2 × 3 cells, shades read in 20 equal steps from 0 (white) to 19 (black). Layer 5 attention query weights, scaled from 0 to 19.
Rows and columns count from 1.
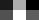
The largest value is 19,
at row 1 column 3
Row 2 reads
13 0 12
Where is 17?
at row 1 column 1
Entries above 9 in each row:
2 2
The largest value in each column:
17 6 19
